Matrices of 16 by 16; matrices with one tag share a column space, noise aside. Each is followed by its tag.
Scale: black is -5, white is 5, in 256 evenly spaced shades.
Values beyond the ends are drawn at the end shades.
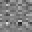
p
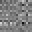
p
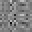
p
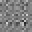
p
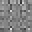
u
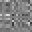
p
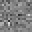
p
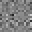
p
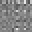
u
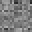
u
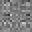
p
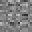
p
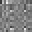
u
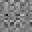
p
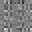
u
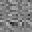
p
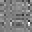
p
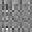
u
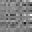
p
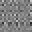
p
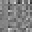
u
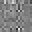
u
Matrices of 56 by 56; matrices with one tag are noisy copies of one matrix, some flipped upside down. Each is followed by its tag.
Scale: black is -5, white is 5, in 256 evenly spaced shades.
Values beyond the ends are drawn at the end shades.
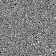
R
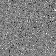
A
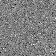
R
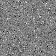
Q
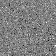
A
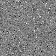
Q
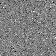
R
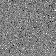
A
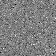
R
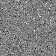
Q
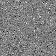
Q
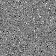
Q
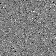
R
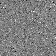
R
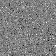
A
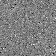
R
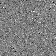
R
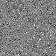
Q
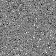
Q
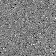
R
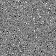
Q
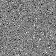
Q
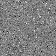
Q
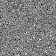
Q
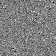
R
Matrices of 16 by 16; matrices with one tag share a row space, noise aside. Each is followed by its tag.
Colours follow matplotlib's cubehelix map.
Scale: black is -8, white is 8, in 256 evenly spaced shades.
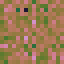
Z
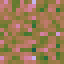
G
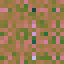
Z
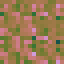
G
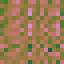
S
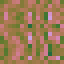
S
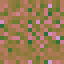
S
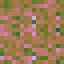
G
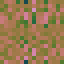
Z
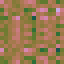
G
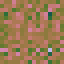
S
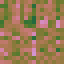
G
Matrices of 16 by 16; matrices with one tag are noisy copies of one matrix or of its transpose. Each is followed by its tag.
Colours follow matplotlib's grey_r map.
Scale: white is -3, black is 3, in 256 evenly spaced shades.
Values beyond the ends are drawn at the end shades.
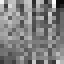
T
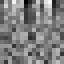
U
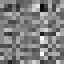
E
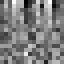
U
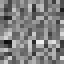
E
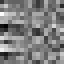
U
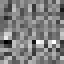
E
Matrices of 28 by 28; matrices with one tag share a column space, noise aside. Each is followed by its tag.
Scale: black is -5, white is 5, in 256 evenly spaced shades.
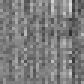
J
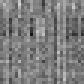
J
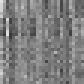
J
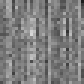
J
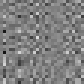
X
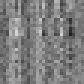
J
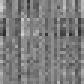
J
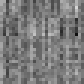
J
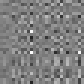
X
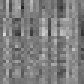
J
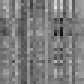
J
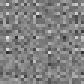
X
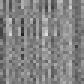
J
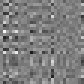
X
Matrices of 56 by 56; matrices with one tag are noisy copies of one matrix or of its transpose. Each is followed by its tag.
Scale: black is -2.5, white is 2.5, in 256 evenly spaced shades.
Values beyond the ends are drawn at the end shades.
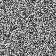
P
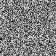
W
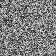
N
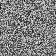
P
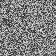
N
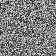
P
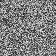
N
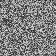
N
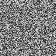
W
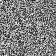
P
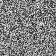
P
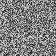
W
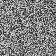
P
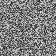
W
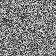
N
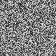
N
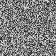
W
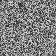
N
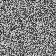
P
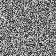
W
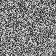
N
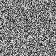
W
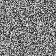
P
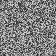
N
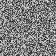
W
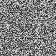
W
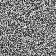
P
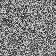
N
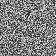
P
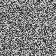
W
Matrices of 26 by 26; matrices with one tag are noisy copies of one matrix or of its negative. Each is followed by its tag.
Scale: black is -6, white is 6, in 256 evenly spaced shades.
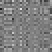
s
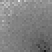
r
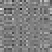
s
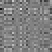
s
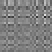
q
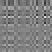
q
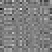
s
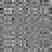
s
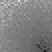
r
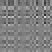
q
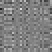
s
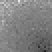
r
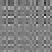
q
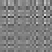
q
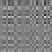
q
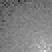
r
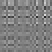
q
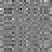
s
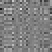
s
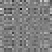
s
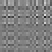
q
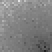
r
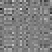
s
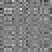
s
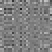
s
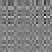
q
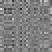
s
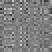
s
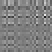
q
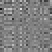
s
